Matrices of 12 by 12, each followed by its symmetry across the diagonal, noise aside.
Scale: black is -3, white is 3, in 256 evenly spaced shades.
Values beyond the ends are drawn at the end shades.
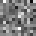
neither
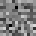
neither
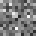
symmetric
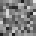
antisymmetric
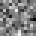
antisymmetric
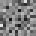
symmetric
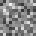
symmetric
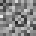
symmetric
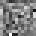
antisymmetric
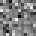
antisymmetric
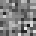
antisymmetric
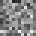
neither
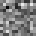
neither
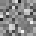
symmetric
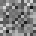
symmetric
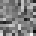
antisymmetric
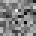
neither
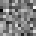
neither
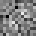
symmetric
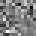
antisymmetric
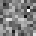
neither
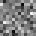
antisymmetric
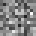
neither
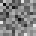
symmetric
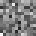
neither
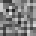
antisymmetric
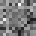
symmetric
